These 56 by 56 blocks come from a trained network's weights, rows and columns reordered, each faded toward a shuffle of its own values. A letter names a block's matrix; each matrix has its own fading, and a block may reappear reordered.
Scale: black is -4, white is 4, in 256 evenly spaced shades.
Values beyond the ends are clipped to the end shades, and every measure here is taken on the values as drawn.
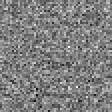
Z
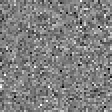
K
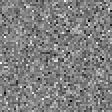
K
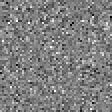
K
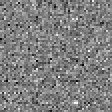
K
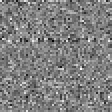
Z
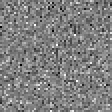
K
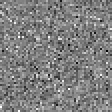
K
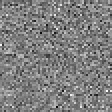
Z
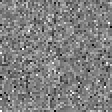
K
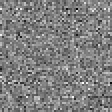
Z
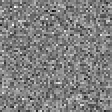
Z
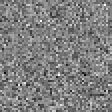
Z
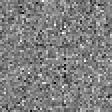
K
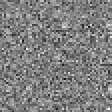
Z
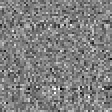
Z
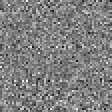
Z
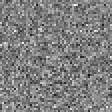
Z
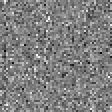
K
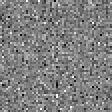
K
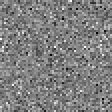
K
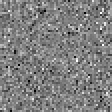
K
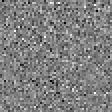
K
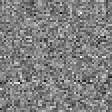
Z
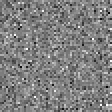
K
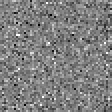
K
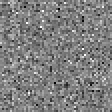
K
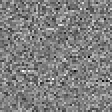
Z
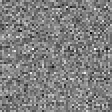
Z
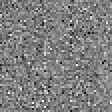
K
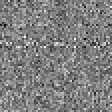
Z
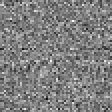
Z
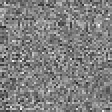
Z
